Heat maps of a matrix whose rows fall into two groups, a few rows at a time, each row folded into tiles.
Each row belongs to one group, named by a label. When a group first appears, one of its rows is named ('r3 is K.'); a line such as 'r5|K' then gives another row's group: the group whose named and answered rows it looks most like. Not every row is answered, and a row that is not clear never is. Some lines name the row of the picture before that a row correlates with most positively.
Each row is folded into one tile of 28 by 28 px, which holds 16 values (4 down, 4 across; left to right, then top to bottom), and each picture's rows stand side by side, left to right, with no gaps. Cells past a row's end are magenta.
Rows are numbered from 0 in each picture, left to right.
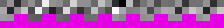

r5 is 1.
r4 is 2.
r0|1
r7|1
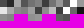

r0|2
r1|1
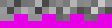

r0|1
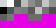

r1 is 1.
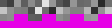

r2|2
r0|2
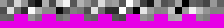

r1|2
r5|2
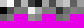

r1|2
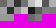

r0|1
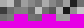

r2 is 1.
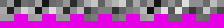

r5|1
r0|1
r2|1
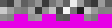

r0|2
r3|2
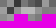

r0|1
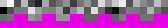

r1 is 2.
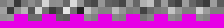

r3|2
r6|2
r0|1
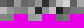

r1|1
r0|2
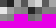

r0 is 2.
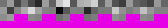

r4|2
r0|1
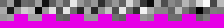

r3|1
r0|1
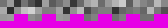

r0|1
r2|1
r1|2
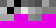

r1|2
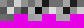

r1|1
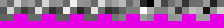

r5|2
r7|1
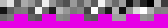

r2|2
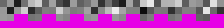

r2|2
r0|1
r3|1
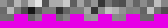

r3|1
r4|2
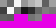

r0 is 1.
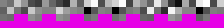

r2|2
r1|2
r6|2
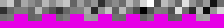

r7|1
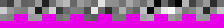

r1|1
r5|1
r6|2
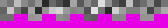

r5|1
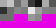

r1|2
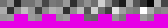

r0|1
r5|2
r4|2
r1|1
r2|1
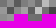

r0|1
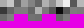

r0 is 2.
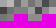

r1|1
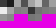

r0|2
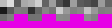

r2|2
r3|2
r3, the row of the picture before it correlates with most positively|0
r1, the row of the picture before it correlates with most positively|1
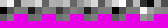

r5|2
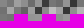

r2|1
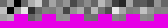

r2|1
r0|1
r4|2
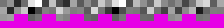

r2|2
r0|1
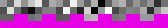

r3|1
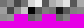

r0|1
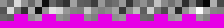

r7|2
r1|1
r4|1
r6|1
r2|2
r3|2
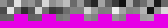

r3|2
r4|2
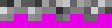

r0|2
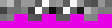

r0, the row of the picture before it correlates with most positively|2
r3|2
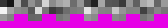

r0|2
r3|2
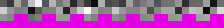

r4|2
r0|2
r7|1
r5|1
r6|1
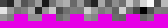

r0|2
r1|1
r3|2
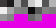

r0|2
